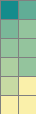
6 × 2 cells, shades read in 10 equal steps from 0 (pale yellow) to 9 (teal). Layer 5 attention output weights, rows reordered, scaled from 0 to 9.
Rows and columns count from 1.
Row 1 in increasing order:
6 9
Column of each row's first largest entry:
1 1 1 2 1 1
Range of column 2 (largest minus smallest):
6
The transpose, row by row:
9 5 4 3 2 0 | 6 4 4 4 0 0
